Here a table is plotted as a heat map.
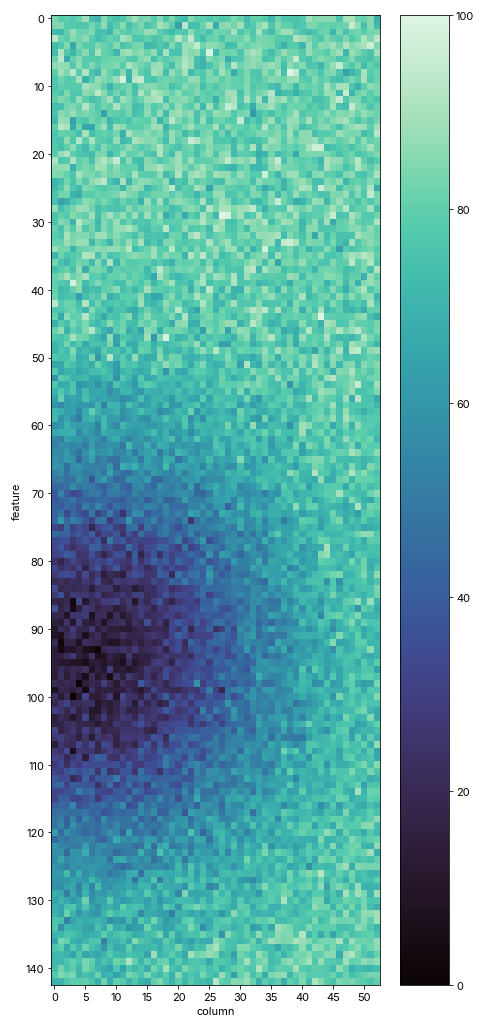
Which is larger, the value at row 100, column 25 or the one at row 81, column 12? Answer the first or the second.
the first
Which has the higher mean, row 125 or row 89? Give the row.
125
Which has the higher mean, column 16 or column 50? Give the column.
50
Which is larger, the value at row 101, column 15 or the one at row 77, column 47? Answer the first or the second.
the second
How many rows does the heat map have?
143
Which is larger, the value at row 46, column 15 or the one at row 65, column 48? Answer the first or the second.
the first
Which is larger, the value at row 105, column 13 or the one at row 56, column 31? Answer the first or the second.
the second
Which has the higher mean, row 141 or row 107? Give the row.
141
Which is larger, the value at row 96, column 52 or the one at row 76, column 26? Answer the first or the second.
the first
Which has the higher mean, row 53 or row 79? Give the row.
53
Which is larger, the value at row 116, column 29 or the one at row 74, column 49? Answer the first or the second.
the second
